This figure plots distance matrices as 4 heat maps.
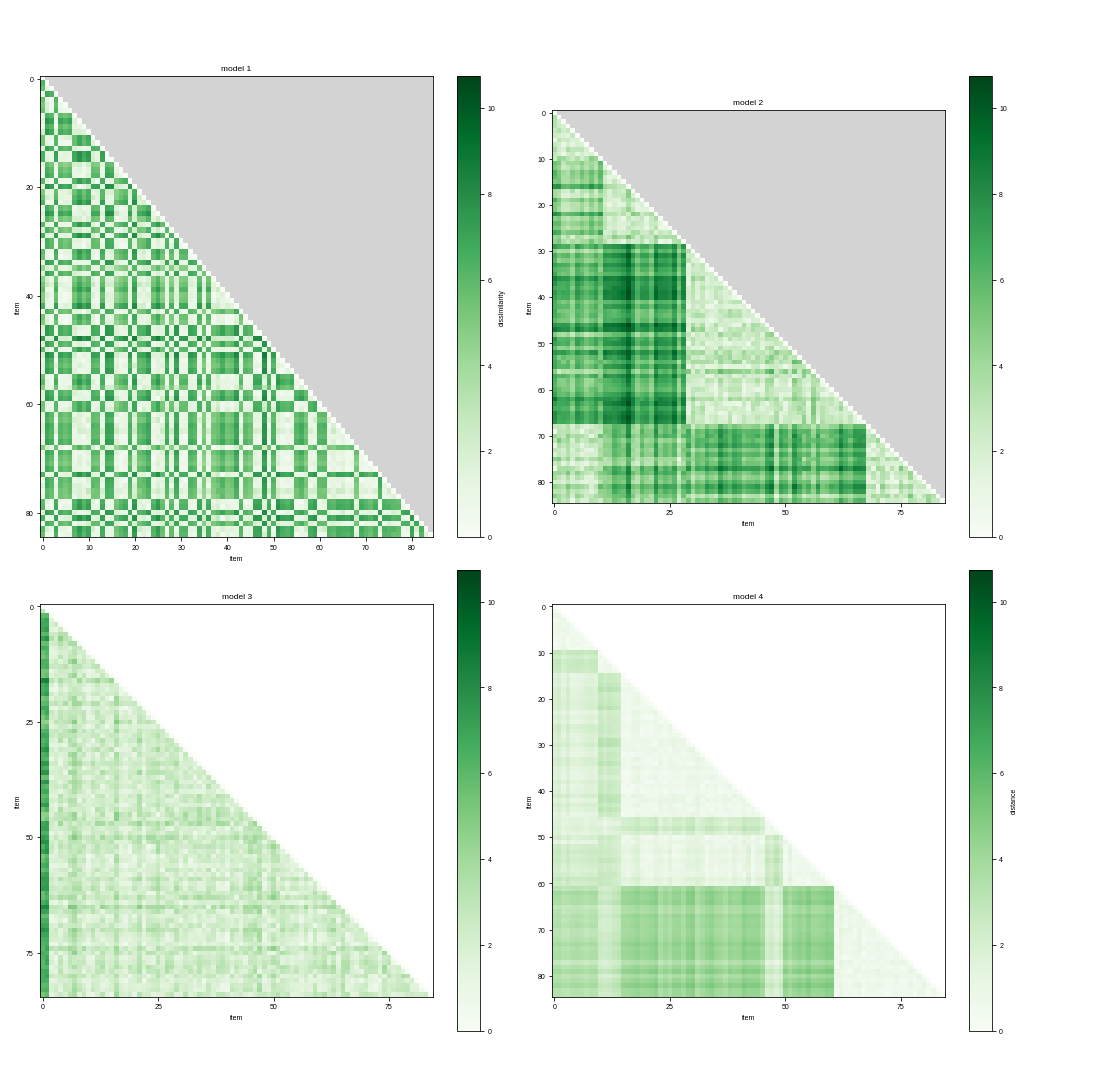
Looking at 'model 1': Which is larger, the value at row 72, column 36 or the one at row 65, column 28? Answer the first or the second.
the second
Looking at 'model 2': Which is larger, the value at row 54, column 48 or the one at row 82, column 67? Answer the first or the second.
the second
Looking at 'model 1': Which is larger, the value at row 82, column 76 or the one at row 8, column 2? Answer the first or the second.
the second
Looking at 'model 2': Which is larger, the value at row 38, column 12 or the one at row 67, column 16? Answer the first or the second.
the second
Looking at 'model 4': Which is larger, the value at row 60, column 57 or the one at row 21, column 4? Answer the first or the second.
the second
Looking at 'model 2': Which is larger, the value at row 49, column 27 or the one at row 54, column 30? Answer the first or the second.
the first
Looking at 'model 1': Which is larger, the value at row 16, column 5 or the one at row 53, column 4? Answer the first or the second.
the second
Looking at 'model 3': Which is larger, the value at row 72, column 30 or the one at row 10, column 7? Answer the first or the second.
the second
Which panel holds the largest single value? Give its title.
model 2
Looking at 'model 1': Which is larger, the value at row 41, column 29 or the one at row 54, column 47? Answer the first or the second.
the first
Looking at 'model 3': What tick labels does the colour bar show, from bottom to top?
0, 2, 4, 6, 8, 10
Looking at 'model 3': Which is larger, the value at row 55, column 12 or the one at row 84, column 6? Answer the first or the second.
the second
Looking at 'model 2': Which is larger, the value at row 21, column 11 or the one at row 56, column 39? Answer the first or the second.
the second
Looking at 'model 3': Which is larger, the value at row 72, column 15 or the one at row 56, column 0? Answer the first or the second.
the second
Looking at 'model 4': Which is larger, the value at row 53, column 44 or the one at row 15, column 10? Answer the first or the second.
the second
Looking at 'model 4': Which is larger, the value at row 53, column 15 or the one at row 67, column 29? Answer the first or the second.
the second
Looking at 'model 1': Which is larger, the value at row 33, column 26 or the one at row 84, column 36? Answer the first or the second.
the second
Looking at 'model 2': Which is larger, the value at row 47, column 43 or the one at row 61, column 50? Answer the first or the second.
the first
